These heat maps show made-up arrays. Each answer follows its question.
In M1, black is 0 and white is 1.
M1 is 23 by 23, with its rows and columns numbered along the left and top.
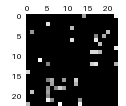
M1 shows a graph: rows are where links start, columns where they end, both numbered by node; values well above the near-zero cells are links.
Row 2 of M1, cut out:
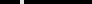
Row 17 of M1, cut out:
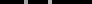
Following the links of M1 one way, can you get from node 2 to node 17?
yes
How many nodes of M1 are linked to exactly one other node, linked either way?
4
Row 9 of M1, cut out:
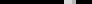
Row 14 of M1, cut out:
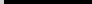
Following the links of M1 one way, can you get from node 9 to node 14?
yes
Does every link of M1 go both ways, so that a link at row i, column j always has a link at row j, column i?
no
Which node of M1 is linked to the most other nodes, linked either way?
node 5
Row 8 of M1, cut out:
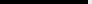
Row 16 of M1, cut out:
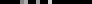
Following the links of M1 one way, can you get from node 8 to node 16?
no
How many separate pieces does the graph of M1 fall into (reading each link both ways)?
3
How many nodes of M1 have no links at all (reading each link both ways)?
2
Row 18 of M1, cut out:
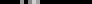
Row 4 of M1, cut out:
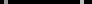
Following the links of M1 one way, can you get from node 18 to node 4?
no
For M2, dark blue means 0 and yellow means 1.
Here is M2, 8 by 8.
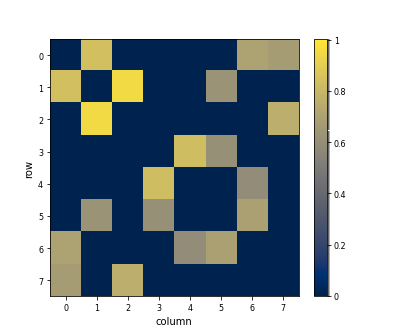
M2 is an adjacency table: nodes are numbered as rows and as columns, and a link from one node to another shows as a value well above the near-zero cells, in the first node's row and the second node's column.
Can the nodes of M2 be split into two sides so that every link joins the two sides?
yes
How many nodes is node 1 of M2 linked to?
3
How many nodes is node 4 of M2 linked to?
2
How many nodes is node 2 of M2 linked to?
2
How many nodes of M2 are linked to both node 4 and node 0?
1
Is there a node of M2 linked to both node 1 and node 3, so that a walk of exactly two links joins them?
yes
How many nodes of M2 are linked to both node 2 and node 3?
0
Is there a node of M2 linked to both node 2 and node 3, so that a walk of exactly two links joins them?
no
